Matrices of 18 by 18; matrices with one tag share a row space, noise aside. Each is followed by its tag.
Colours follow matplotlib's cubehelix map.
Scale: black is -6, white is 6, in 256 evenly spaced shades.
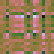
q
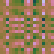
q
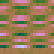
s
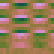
s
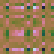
q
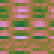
s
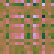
q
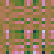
q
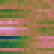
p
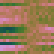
p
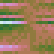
p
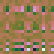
q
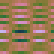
s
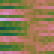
p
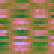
s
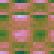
s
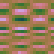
s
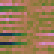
p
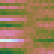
p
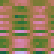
s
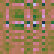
q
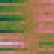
p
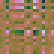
q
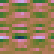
s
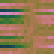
p
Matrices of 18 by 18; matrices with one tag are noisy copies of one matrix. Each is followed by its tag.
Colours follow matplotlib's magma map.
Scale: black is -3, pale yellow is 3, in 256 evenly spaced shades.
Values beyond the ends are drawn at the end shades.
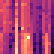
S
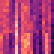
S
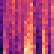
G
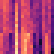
S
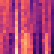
S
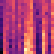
G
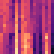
S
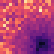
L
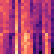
S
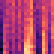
G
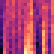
G
